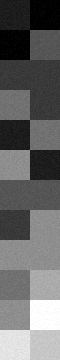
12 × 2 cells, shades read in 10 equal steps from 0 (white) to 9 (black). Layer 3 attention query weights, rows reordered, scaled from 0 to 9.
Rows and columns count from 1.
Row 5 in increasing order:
5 8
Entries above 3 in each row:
2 2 2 2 2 2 2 2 2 1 1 0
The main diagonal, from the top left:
8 6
